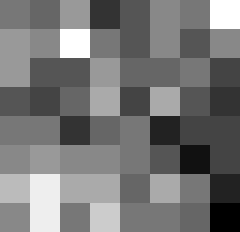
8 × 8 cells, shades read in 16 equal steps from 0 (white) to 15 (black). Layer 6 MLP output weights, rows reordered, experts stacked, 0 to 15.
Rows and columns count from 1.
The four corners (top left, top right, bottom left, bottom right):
8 0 7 15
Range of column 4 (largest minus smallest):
9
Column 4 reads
12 8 6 5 9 7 5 3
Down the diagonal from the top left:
8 7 10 5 8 10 8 15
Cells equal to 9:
7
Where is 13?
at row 5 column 6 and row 7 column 8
